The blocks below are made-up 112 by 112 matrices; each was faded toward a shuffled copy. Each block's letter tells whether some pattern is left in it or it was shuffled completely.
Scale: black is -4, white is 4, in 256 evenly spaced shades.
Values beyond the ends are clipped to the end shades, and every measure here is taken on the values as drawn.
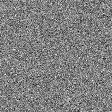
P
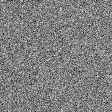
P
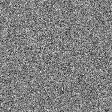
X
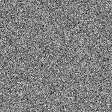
P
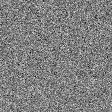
X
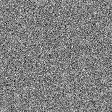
P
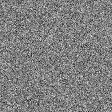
P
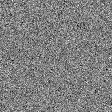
P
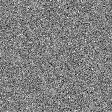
X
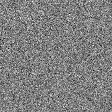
P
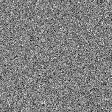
P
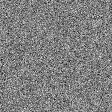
X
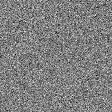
P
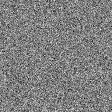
P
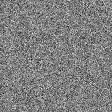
P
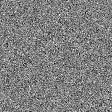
X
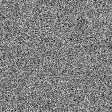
P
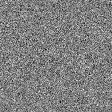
P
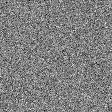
X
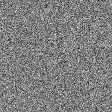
P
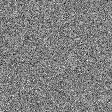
X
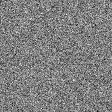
X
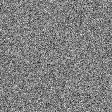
X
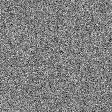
X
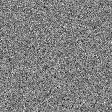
P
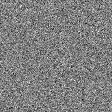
P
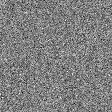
X
